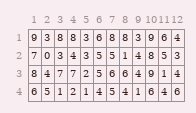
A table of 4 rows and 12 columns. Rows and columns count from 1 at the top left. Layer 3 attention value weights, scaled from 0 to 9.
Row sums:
75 48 63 45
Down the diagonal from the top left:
9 0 7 2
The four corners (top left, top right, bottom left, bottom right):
9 4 6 6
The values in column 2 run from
0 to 5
